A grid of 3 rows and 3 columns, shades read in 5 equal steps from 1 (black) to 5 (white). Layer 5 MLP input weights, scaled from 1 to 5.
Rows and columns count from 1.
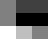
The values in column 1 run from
3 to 5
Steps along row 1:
down same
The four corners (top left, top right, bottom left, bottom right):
3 2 5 3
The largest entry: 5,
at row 3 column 1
